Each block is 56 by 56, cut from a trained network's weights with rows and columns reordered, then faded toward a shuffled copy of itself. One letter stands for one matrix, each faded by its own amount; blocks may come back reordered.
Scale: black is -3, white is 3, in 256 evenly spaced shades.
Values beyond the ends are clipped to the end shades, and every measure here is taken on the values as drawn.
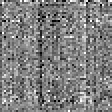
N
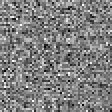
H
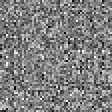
H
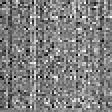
N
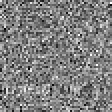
H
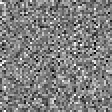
H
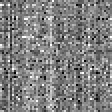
N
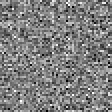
H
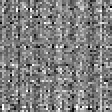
N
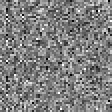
H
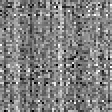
N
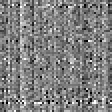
N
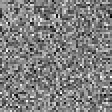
H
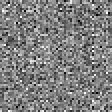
H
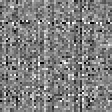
N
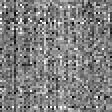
N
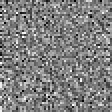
H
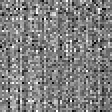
N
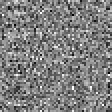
H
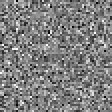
H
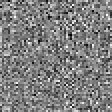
H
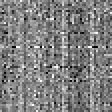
N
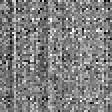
N
